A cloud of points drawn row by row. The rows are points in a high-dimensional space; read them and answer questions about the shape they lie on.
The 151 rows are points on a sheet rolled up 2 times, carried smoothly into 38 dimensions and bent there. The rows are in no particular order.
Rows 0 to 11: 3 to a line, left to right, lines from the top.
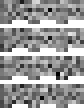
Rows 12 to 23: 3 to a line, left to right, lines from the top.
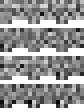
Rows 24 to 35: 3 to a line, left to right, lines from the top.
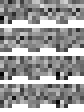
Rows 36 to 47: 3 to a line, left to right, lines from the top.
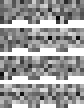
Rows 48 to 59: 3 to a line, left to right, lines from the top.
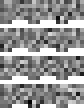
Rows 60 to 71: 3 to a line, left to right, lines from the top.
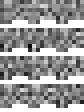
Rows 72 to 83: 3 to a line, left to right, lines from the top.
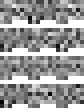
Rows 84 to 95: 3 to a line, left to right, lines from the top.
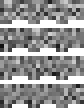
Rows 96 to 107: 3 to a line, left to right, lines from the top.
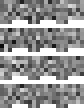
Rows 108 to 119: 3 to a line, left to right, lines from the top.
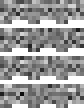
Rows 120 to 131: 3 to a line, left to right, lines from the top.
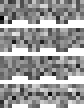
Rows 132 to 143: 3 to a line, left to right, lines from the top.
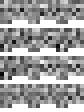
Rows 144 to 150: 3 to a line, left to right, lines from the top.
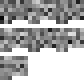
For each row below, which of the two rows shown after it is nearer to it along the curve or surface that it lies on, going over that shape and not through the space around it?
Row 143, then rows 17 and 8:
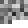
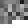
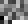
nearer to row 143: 8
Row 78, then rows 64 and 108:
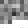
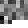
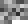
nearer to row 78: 64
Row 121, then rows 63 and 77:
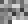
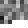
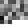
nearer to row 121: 77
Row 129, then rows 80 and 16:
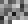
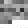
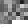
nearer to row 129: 80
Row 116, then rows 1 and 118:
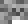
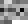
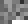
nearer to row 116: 118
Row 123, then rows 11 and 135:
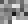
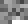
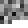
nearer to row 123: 135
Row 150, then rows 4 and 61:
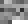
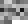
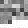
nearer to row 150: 61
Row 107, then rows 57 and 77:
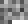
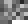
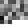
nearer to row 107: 77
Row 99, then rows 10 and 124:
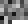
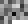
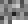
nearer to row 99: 10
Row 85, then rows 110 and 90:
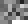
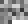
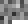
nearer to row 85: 110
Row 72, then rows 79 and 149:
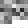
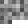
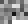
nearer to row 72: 149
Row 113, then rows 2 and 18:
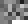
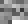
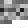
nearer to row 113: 18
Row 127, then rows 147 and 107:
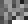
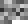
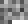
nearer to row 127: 147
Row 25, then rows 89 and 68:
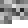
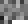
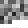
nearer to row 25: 68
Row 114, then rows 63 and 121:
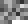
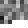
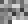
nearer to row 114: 121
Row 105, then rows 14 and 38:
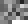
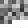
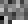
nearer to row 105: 38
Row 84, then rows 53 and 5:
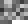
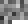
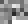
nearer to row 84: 5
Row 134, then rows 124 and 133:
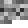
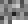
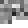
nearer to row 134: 133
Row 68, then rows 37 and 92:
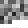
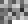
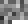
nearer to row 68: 37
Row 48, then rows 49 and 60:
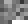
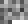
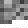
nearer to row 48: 60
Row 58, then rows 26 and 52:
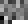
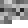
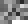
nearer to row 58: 52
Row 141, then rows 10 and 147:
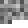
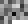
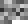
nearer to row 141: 10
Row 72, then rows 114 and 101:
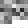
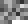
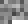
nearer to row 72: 114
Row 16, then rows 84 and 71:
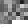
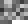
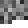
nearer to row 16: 84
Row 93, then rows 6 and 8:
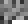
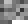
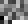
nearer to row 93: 6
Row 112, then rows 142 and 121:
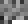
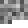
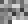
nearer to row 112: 142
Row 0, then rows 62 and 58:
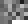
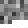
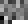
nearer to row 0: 58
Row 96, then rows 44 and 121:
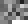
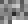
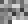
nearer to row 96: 121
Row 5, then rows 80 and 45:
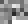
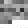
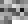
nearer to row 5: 80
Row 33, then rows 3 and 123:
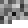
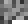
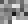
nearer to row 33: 123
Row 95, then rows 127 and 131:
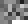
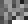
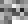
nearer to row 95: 127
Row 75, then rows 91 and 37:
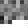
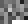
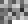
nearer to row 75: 37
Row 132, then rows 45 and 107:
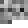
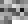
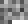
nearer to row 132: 107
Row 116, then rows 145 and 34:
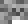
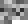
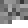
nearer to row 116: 34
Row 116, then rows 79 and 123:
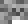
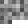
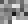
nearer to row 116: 123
